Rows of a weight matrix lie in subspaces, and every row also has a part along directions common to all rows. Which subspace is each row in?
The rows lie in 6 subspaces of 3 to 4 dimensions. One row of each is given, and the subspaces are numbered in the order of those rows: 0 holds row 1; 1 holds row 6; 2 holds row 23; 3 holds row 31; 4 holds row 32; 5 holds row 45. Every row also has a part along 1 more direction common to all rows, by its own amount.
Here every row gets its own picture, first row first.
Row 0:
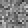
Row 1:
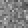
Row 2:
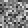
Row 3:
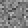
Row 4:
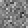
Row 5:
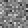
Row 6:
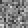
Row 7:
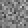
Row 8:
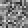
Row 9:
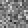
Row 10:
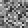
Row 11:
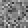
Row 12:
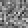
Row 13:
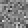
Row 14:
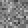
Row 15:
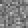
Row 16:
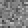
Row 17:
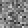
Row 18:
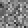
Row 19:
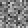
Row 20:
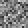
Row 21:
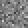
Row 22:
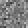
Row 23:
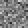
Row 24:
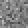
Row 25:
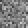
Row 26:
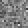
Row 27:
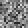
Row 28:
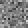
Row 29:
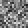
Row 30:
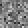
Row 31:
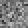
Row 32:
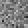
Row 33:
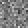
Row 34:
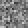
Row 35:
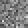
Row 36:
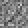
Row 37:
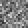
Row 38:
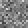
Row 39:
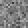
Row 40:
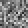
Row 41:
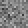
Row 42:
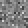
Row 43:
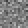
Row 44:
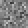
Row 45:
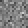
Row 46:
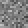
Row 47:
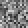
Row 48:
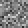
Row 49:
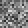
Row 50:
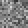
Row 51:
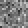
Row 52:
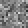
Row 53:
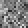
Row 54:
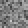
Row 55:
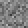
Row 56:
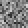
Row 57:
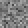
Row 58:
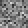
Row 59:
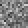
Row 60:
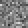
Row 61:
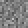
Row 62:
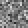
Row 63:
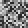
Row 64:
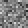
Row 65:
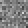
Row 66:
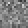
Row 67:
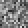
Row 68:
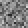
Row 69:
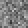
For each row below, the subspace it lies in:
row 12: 4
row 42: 4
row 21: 4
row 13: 4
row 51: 0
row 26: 2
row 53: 0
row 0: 5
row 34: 5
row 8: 5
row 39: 1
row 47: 0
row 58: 5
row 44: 5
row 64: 2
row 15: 1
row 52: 5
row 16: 3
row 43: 2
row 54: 0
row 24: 3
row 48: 2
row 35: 4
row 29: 3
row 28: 1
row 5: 2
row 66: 2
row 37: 3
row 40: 4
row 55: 3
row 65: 4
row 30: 1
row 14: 0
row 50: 0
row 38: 5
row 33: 2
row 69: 0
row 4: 5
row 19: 2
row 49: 3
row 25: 4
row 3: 1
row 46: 4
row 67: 0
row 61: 3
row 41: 1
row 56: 3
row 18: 3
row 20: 2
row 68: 3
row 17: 1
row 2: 2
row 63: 5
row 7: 4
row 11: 1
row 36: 3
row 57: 5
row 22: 5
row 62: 0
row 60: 1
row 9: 0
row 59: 3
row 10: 5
